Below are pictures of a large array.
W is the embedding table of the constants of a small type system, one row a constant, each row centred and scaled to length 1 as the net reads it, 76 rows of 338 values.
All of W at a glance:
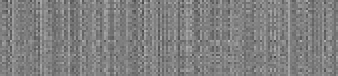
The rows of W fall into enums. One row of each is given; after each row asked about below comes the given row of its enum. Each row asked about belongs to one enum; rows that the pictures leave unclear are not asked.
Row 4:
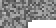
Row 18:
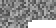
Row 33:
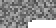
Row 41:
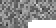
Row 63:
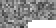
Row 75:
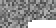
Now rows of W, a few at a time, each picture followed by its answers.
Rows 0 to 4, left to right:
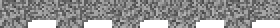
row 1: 4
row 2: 18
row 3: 18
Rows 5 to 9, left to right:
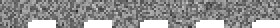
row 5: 41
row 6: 41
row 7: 4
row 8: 63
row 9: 33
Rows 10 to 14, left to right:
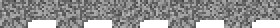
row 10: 4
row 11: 4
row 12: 18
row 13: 4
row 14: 33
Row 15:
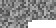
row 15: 18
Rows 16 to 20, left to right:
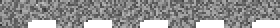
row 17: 33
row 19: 4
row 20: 33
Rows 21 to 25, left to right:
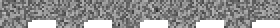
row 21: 4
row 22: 18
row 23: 41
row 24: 18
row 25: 4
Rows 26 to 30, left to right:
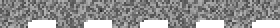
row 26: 18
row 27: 41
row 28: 33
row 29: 41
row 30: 18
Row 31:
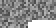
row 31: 18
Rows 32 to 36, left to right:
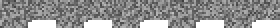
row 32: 4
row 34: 18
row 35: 4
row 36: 75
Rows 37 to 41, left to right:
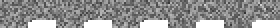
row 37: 33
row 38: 75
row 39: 33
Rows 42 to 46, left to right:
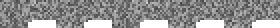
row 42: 41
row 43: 33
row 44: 41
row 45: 33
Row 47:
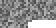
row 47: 18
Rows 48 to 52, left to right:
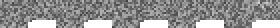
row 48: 33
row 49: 75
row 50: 4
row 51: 18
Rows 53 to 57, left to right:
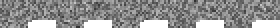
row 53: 18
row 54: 63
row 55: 75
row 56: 41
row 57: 41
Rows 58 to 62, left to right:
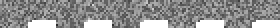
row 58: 75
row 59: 41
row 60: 41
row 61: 33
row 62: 4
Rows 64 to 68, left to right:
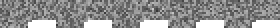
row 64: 18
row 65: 41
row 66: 41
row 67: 4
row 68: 4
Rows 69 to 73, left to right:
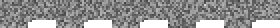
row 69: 33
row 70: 18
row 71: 33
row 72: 41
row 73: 4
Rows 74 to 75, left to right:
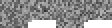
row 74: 41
